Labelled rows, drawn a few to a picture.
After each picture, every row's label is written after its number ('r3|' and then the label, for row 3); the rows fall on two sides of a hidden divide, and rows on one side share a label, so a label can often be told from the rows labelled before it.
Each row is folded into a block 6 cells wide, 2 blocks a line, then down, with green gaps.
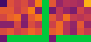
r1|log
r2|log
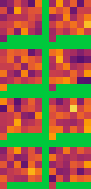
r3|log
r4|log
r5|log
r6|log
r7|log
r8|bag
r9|log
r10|log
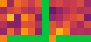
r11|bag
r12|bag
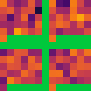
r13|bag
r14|bag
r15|log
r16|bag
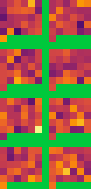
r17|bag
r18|bag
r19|log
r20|log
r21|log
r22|bag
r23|bag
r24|bag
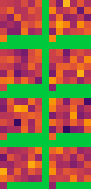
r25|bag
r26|bag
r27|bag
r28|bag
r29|bag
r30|bag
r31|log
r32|log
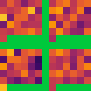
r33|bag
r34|log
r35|bag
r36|log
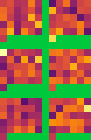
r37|bag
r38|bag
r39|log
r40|bag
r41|log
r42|bag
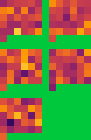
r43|log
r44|bag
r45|bag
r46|log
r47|log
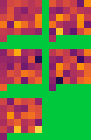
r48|log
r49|log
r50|log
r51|log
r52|log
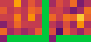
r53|log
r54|log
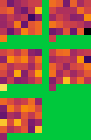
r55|bag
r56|log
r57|bag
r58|log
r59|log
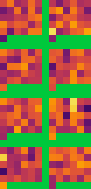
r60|log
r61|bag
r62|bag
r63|bag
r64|log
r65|bag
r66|bag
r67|log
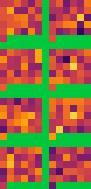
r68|log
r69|bag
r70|bag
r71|bag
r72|bag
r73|bag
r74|bag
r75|log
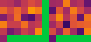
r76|log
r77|log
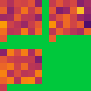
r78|bag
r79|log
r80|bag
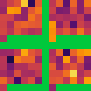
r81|log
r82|bag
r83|bag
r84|bag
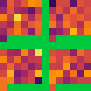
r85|log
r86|log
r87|bag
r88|bag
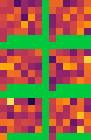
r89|log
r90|bag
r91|bag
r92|log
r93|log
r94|log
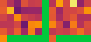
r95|bag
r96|bag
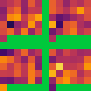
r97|log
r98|log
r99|bag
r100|log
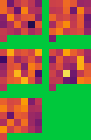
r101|bag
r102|log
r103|log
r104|log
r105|bag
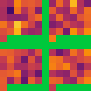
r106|log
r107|bag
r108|log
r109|bag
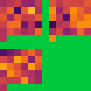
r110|log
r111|bag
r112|bag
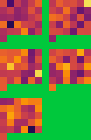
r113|log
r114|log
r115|bag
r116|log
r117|bag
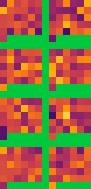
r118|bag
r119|log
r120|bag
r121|log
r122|log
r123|log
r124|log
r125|bag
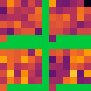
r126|log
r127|log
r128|bag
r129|bag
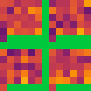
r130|log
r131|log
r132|bag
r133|bag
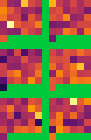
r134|bag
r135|log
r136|log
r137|bag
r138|log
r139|bag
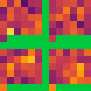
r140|log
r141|log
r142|bag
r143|bag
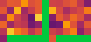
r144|log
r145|bag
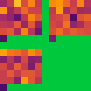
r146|log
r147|log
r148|log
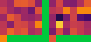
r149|bag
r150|bag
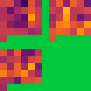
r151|log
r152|bag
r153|log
